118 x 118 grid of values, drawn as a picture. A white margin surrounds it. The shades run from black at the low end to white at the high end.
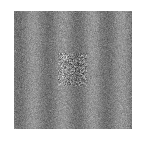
Seam: none. Roughest part: centre. Stripes: upright, repeating 4 times. Slope: none. Odd patch: rougher, in the centre.
